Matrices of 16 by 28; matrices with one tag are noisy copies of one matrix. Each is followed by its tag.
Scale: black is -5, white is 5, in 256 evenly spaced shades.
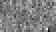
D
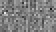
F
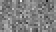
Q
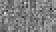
F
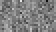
Q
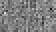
F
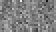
Q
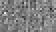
F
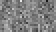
Q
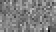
D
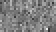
D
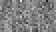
Q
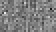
F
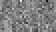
Q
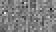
F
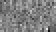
D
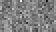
Q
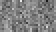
Q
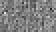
F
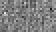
F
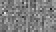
F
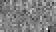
D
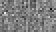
F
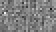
F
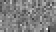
D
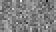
Q
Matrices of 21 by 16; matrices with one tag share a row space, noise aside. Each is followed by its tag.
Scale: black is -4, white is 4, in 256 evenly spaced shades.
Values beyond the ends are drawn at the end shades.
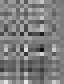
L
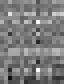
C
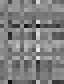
C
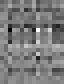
C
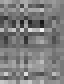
L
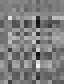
C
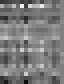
L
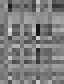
C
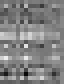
L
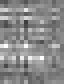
L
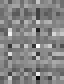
C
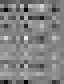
L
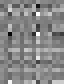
C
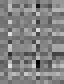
C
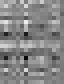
L
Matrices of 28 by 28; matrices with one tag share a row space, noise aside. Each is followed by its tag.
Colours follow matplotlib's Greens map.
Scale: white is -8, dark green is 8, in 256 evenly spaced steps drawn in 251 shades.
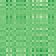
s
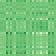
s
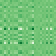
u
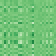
u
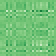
s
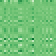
u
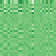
u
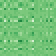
u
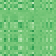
u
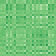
s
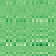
s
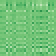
s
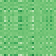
u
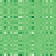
u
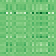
s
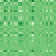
u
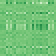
s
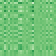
u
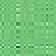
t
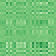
s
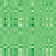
u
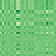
t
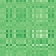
s
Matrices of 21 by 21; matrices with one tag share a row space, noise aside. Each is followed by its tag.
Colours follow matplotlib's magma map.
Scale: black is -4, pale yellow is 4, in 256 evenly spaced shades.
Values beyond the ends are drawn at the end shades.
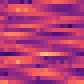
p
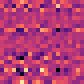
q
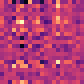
q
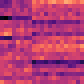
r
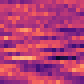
p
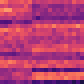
r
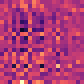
q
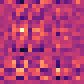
q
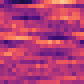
p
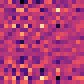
q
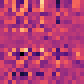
q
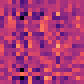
q
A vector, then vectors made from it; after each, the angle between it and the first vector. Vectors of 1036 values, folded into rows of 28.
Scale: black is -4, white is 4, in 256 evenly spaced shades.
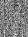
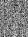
nearly parallel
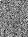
partly opposed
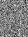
partly opposed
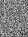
partly opposed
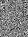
orthogonal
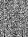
nearly opposite
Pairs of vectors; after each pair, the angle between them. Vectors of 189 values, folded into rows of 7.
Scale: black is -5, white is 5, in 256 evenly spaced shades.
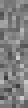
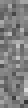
partly aligned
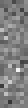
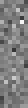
orthogonal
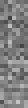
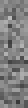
nearly opposite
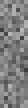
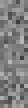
orthogonal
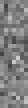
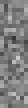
nearly parallel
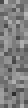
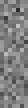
partly opposed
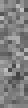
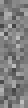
orthogonal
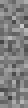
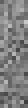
orthogonal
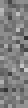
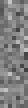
nearly opposite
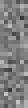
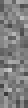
nearly opposite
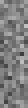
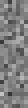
partly aligned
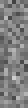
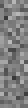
nearly opposite
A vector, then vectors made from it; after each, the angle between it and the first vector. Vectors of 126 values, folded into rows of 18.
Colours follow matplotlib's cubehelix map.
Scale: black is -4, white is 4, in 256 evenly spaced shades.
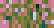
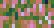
orthogonal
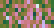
nearly opposite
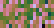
partly aligned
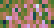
nearly opposite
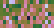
orthogonal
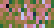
partly opposed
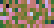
partly opposed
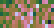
partly opposed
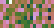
partly aligned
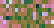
nearly parallel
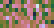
nearly opposite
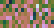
nearly opposite
